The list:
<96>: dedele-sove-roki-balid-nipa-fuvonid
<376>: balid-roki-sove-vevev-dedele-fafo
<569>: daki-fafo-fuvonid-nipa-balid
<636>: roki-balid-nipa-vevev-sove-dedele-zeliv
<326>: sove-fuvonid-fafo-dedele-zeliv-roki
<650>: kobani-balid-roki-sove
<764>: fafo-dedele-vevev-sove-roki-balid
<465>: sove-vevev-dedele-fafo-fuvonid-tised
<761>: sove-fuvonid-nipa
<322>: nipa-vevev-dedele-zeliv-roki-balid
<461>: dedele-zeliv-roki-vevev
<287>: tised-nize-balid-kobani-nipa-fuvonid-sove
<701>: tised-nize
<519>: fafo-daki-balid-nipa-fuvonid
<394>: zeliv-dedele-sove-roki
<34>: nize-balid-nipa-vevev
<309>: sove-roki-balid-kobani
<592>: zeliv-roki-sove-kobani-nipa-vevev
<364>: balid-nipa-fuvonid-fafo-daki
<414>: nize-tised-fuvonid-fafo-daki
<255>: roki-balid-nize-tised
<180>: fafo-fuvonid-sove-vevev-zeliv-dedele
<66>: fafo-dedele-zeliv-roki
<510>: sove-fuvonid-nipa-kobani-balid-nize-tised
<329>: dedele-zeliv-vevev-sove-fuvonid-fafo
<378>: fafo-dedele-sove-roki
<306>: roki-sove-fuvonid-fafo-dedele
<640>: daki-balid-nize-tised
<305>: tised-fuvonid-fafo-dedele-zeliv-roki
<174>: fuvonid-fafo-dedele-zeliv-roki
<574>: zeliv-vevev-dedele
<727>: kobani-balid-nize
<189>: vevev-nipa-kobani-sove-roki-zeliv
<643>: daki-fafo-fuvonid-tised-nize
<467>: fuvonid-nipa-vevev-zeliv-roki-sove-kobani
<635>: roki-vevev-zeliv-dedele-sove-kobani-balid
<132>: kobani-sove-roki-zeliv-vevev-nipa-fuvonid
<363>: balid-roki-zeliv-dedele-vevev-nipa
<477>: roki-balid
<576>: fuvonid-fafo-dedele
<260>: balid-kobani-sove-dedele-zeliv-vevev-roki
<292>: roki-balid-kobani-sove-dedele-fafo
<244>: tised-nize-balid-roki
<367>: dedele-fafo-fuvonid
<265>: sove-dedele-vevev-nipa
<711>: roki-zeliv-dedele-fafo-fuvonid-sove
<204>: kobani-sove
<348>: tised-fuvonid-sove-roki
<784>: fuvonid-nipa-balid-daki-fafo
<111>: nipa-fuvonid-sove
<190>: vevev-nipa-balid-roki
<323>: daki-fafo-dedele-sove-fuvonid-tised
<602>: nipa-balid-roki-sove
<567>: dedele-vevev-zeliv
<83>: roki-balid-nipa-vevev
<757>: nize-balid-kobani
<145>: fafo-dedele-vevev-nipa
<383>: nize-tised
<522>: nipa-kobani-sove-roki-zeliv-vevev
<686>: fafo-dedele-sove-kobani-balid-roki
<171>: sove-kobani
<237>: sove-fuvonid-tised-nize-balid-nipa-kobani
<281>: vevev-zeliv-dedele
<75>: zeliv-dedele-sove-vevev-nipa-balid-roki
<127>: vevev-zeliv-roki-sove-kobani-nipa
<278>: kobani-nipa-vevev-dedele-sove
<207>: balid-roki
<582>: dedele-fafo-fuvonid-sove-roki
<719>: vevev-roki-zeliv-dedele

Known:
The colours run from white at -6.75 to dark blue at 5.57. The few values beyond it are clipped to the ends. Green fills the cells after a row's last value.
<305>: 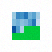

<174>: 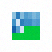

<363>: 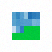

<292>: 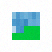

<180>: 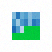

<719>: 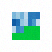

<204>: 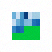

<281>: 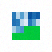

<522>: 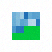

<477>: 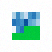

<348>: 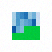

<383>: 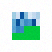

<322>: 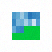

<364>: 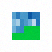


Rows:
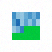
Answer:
<592>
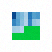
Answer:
<461>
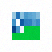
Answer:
<576>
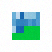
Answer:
<757>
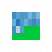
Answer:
<465>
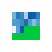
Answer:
<207>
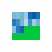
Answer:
<190>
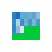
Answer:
<582>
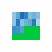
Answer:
<287>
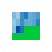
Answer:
<650>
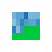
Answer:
<510>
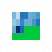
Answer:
<727>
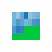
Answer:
<132>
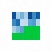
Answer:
<574>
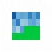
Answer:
<75>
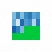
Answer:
<784>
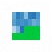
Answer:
<376>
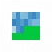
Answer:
<636>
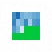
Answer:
<66>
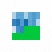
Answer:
<255>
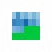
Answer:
<306>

